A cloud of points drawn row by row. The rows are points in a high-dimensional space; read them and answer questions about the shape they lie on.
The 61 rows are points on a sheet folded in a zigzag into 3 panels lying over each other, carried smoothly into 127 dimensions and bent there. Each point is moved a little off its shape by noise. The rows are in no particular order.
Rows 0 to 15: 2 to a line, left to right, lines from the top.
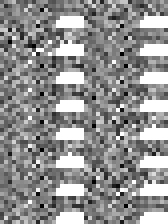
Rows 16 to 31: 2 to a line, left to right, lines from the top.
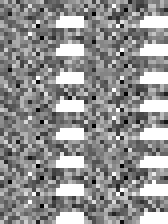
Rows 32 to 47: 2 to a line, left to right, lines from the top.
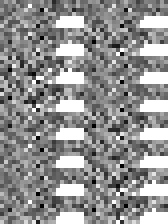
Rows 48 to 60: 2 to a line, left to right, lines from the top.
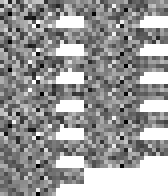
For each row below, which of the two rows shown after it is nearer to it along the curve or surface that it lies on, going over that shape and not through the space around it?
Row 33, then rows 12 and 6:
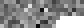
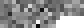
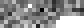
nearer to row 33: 6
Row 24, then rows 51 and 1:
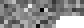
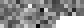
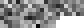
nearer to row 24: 51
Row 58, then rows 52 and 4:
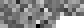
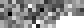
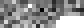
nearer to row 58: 52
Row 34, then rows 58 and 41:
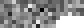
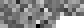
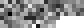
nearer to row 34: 58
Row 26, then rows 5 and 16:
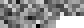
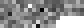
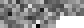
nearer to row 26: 16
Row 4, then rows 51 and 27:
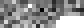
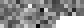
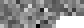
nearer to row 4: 51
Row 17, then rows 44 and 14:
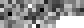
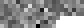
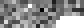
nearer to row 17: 14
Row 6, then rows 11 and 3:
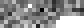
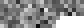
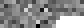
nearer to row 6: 11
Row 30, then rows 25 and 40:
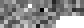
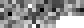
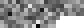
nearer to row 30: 25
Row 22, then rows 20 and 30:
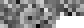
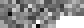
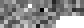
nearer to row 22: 30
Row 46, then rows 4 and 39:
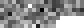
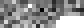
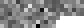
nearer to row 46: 4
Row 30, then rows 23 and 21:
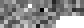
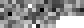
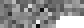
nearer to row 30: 23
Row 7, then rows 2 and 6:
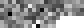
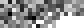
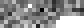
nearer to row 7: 2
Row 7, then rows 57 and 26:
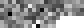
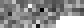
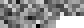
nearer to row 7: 57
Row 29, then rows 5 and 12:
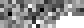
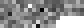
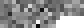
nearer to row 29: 5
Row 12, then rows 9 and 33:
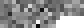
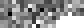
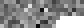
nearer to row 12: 9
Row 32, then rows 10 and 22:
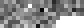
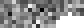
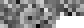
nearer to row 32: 22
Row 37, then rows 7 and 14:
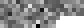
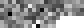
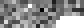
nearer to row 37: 7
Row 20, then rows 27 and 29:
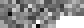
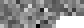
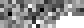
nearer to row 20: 29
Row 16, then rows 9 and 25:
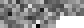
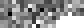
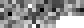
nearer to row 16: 9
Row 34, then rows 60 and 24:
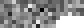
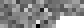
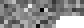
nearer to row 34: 60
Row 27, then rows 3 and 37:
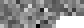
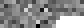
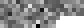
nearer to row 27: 37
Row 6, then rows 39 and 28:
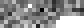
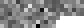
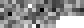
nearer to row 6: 28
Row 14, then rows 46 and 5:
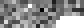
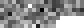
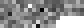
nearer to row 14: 46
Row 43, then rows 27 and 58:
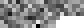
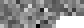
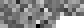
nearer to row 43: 27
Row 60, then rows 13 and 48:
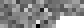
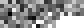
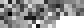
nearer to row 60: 13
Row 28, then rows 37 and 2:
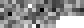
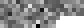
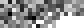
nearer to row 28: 37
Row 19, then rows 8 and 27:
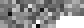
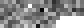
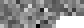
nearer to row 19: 27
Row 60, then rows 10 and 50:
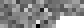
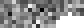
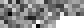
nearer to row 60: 10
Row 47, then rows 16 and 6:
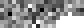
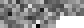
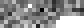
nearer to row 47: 16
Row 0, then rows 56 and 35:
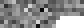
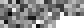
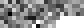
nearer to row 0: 56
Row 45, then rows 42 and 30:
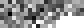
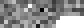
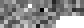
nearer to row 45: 42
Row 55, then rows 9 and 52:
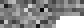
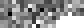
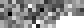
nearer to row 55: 9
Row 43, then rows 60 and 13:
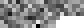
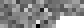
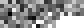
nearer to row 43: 13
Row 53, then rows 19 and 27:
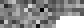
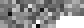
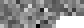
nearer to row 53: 19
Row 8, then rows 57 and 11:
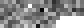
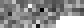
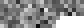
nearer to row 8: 11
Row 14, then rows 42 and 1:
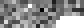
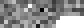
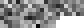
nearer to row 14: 42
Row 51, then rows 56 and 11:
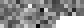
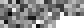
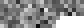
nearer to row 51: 11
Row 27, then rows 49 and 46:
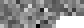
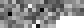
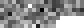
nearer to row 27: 49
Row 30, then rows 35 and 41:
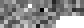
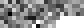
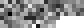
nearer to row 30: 41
